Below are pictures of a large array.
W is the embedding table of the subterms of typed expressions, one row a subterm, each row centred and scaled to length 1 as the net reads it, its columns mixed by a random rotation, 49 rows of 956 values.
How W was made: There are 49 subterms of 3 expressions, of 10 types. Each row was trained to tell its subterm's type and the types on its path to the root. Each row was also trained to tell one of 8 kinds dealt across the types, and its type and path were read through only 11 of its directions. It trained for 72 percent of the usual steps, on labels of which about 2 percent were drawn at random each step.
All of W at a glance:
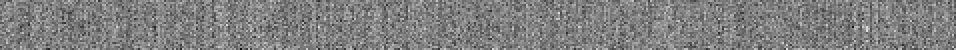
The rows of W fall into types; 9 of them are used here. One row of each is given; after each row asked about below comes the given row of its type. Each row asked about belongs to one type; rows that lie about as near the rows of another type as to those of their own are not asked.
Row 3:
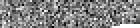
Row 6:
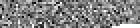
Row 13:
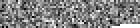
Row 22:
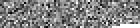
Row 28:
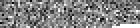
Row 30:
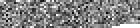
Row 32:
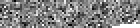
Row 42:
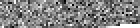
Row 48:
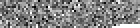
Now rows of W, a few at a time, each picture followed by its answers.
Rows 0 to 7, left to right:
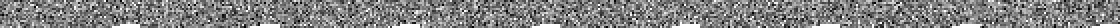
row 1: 6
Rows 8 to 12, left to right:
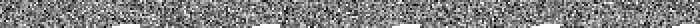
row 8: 6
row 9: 28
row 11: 28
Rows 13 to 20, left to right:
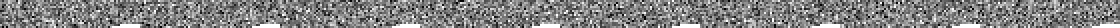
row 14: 28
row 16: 13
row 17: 32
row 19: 13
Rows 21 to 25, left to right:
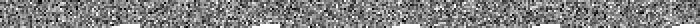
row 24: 42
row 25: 28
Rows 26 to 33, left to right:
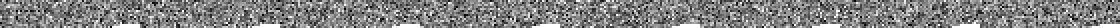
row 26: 30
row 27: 30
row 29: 13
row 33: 42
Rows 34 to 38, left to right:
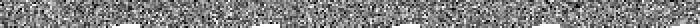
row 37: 13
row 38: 48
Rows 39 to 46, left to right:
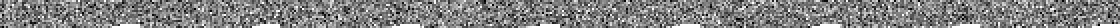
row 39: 28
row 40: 13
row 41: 42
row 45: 48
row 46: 32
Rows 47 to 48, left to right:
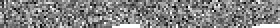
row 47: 32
